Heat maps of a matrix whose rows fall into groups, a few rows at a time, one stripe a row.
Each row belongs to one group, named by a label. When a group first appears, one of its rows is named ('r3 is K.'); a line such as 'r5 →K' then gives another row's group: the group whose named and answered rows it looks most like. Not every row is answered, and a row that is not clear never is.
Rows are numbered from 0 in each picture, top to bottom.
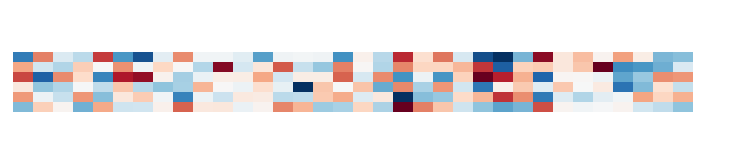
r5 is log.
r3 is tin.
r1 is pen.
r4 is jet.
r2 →jet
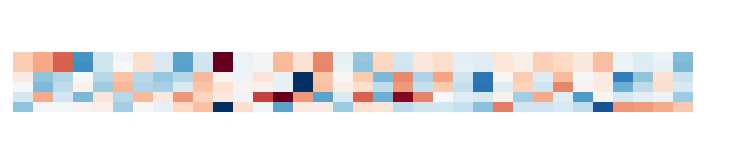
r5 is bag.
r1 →pen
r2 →tin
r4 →log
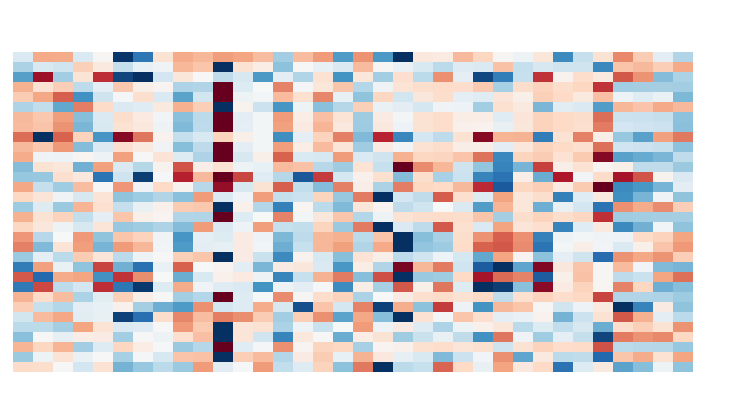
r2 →log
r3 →pen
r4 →pen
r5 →bag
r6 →pen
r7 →pen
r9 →pen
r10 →pen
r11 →log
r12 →tin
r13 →pen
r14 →tin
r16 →pen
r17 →tin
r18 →jet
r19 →jet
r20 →bag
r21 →log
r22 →jet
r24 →pen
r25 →tin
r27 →bag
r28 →bag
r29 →pen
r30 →bag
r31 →tin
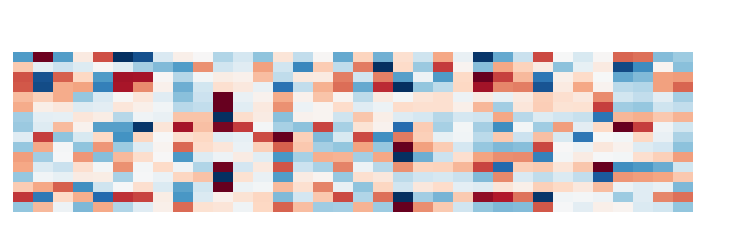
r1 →tin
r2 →jet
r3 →jet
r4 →pen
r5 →pen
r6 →bag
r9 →log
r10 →jet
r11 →pen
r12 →bag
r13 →pen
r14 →jet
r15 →log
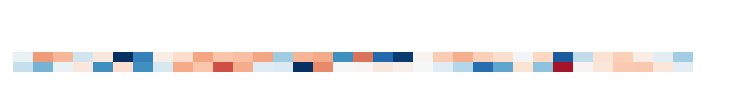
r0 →tin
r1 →tin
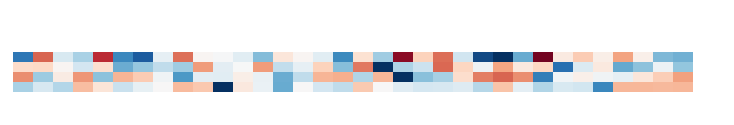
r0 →log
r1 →tin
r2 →jet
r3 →bag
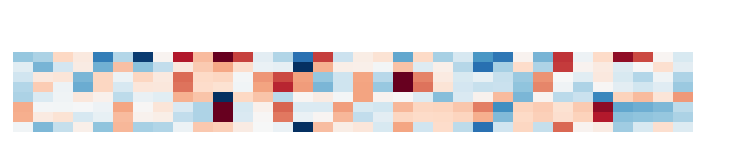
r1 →tin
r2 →log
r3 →log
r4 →bag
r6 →pen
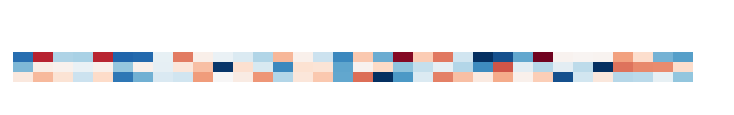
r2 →tin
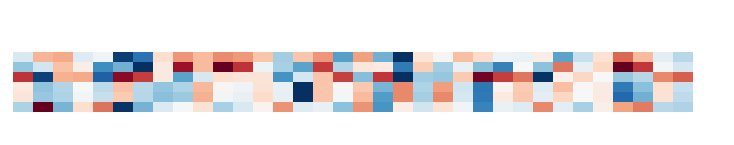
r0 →tin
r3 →tin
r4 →tin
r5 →log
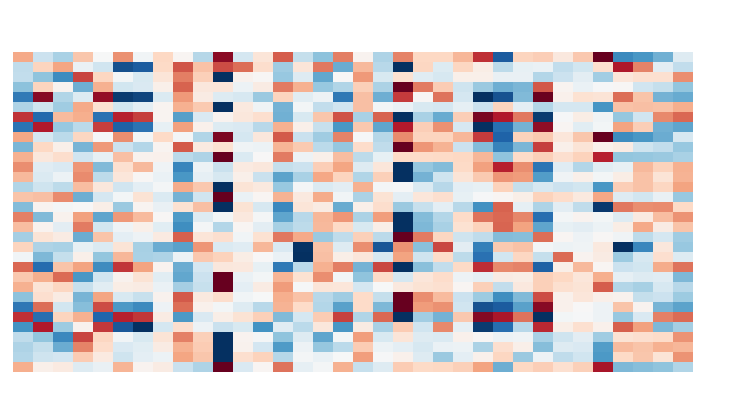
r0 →pen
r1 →tin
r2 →bag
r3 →log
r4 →log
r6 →jet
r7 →log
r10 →pen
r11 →jet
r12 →jet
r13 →bag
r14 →pen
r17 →jet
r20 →tin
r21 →jet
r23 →pen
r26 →jet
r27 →log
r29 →bag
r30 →bag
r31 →pen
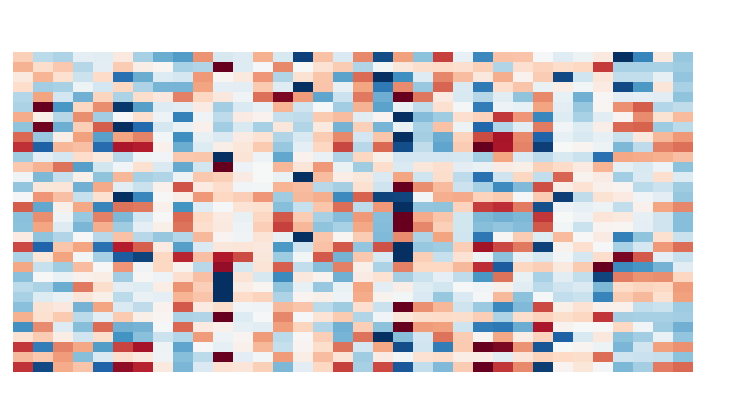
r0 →tin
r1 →pen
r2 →tin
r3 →tin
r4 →log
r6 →jet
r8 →jet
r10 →bag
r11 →pen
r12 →tin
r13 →log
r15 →jet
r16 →log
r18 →tin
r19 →jet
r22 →bag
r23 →bag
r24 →bag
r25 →log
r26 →pen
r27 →log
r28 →tin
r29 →jet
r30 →pen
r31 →jet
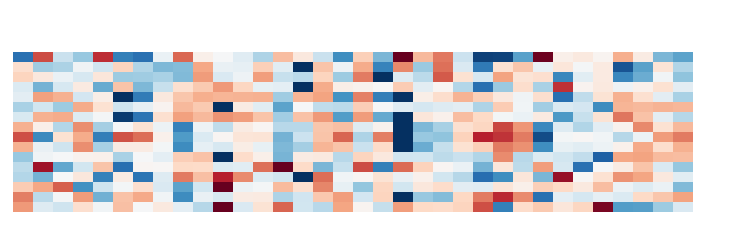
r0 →log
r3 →tin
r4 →tin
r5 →bag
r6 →tin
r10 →bag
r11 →log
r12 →tin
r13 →pen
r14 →jet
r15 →pen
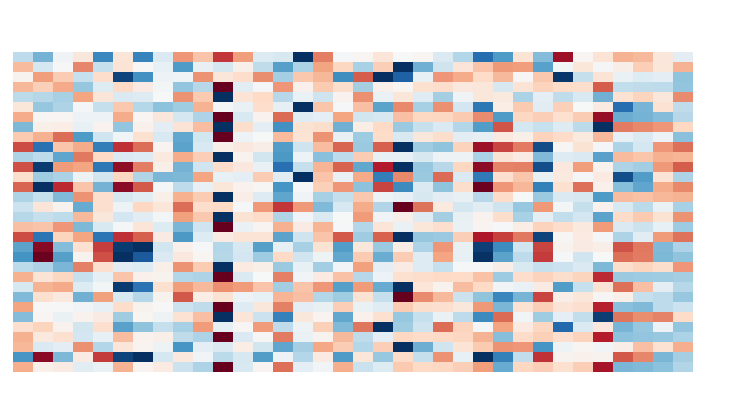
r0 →tin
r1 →jet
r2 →tin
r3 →pen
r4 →bag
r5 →tin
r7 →bag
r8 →pen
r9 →jet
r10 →bag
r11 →jet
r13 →jet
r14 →bag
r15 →log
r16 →bag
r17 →pen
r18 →jet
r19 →log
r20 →log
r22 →pen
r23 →tin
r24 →log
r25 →pen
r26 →bag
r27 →tin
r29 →jet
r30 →log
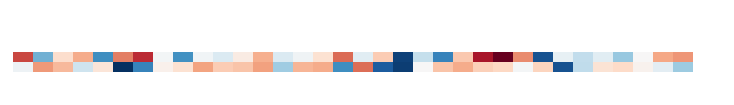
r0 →jet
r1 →tin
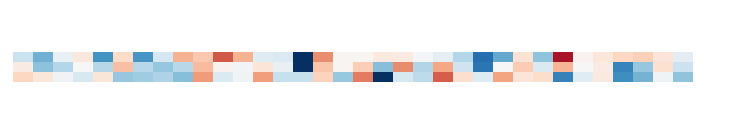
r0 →tin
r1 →tin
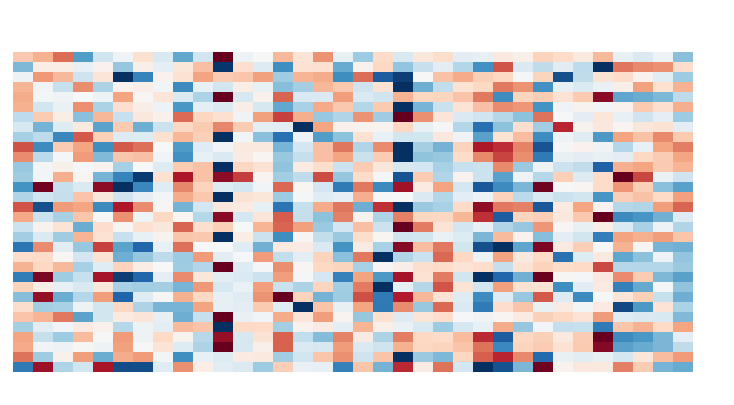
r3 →jet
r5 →jet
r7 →tin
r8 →bag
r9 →jet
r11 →bag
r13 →log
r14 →bag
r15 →jet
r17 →log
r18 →bag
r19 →log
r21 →pen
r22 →log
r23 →tin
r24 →log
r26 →pen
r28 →pen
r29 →pen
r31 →log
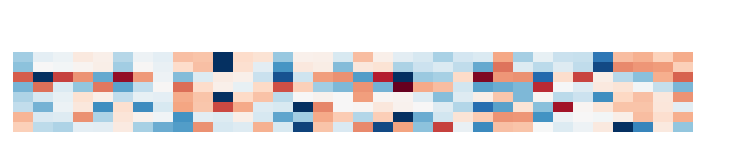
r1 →bag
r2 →jet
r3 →log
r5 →tin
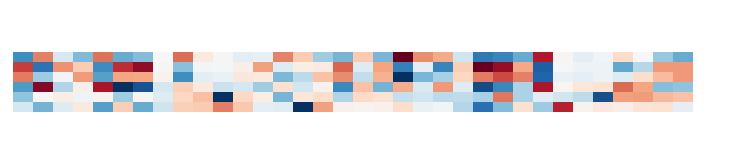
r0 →log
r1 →jet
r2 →jet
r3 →log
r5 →tin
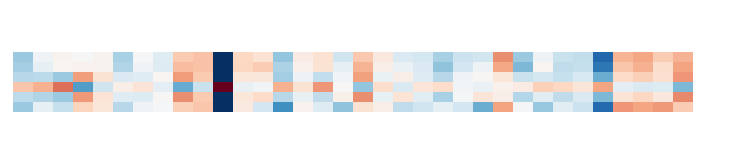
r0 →bag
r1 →bag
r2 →bag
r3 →pen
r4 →bag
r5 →bag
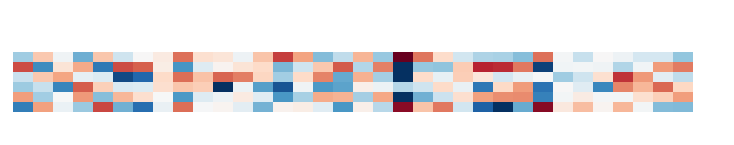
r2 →tin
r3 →bag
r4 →jet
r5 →log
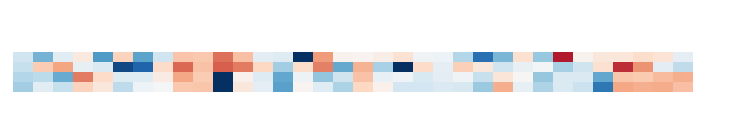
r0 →tin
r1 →tin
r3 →bag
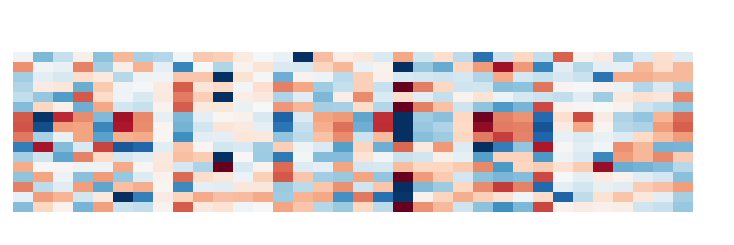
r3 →log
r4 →bag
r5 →log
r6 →jet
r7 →jet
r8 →jet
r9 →log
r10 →bag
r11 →pen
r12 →log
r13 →jet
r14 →tin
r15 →log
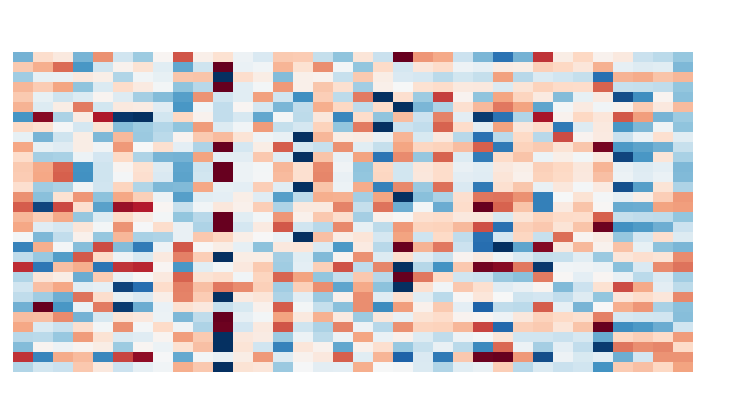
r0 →log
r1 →pen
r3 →pen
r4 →tin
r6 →log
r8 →tin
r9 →pen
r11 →pen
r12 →pen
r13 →tin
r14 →jet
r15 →jet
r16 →pen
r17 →pen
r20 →bag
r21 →jet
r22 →log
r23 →tin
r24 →bag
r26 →pen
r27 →pen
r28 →bag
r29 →bag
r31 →bag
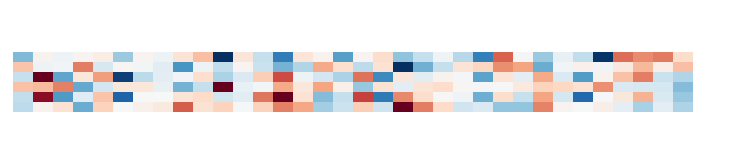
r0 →bag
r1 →jet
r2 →log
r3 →pen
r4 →log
